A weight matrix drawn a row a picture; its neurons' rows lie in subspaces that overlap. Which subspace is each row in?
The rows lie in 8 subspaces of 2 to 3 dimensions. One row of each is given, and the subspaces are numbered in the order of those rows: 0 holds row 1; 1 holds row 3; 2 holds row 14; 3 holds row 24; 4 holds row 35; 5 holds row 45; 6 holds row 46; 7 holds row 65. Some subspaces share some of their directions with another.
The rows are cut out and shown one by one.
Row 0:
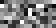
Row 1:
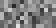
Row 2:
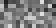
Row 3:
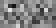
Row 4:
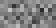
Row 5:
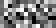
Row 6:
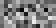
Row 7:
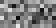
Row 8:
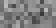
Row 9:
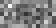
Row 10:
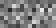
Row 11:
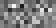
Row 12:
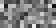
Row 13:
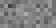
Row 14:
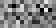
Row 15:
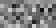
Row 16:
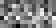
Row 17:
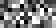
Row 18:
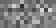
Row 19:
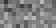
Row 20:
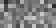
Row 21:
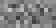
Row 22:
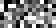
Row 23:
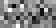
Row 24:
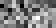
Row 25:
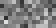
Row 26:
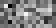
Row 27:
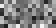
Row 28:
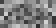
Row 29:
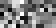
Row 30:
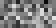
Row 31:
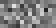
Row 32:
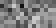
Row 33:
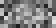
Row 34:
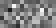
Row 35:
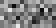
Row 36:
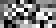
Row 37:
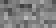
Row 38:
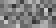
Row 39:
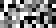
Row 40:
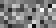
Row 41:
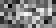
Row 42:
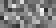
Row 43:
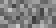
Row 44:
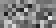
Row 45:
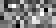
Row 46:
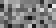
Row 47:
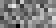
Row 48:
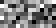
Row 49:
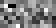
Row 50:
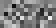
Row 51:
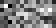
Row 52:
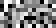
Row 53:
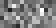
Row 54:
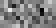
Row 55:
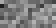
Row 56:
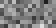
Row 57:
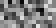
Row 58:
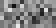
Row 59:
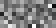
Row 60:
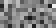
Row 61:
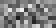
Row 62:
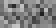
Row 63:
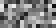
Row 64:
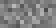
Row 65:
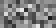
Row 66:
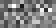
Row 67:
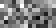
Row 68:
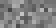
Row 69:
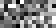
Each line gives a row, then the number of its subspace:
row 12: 5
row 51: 1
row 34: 7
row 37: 5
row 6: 7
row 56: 2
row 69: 6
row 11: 2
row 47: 6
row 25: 3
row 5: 7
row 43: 2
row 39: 6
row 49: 1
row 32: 3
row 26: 1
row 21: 7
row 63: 5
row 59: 0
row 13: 1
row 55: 4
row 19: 5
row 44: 7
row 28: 2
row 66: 2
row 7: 4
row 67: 3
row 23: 5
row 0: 4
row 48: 4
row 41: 1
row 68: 0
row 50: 7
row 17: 0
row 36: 7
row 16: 2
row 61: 7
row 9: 1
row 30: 2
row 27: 2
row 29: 0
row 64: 4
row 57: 3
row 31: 4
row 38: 3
